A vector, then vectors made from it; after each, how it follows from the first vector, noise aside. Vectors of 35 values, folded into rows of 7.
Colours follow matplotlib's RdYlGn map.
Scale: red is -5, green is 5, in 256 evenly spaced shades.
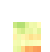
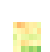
negated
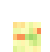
wrapped around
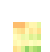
negated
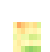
negated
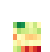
scaled up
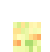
wrapped around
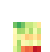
scaled up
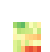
scaled up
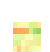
wrapped around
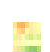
negated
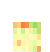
wrapped around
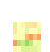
wrapped around
